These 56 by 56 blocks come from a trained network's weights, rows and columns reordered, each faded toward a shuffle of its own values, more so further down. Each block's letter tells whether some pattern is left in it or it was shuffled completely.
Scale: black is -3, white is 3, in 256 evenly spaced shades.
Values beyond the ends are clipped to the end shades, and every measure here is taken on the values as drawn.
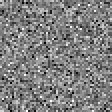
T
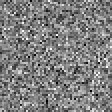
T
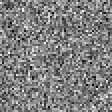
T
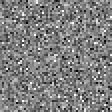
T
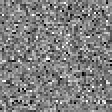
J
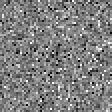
T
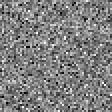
T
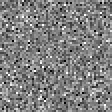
J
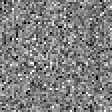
J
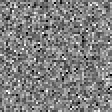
T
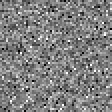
T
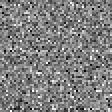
J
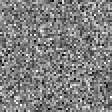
T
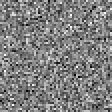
T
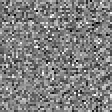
J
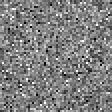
T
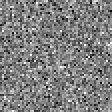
T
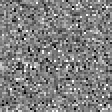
J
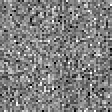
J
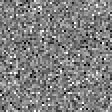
T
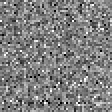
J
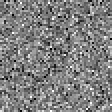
T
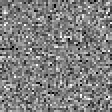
J
